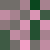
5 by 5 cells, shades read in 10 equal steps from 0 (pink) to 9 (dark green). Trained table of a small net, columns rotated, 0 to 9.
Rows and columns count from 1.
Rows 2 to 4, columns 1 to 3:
2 3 5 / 4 5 1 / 7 2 3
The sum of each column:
25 20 12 31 16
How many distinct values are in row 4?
4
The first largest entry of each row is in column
4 5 4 4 1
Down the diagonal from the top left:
5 3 1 8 2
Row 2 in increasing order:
1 2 3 5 7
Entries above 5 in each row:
1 1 1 2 1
